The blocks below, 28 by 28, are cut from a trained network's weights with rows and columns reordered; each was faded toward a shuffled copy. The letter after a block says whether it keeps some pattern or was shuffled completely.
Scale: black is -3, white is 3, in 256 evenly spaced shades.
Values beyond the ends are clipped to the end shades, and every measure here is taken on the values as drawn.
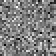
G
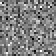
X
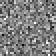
X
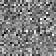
G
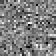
G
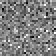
X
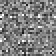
G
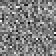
X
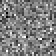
X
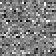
G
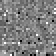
G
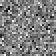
X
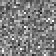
X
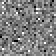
X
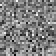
G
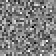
X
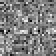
G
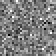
X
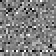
G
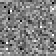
X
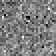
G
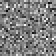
G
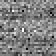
G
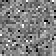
X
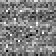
G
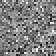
G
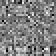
G
